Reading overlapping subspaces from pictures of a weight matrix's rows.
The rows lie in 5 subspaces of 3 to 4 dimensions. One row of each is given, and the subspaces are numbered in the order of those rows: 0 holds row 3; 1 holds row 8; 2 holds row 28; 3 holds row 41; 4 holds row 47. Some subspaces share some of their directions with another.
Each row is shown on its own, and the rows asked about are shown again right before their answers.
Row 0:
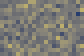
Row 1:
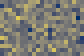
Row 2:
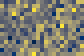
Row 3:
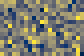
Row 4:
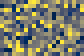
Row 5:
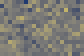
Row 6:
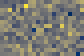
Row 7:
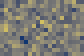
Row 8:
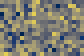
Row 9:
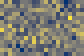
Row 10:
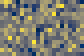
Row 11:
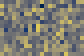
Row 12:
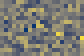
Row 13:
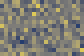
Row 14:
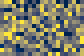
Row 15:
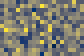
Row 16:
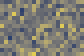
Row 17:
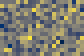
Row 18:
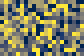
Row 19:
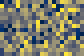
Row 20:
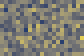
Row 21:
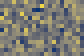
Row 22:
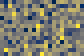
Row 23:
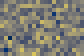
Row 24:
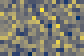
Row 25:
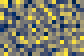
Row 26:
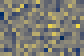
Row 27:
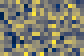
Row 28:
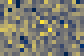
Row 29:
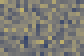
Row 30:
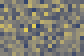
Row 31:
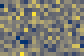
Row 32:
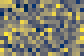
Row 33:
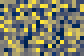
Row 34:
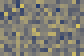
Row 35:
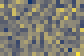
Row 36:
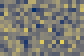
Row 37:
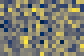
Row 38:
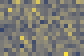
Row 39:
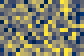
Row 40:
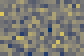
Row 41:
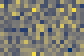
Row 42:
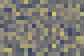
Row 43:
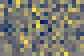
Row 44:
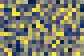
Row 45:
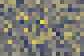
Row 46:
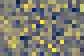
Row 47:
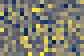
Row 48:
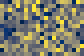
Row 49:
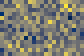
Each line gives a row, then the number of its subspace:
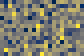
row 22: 2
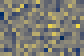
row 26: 1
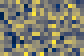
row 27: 1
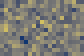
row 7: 2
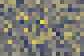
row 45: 0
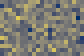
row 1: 0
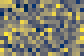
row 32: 0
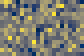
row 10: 3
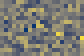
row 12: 0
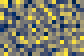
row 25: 2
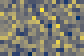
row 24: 0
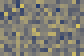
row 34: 1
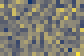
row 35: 3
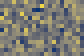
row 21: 4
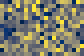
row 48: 0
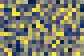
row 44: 3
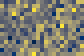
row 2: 3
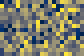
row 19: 4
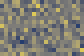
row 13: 1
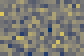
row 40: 0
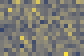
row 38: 2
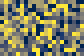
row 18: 4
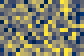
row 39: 4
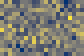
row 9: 4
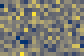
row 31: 1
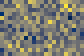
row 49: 4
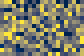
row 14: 0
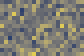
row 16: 3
